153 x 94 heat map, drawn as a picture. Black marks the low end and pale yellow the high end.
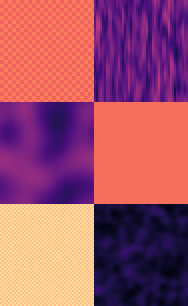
The table splits into 3 rows of 2 panels. Panel 1,1: high, checkered, faint in contrast. Panel 1,2: low, streaked downward. Panel 2,1: low, smooth. Panel 2,2: high, flat. Panel 3,1: very high, checkered, faint in contrast. Panel 3,2: very low, blotchy, faint in contrast.
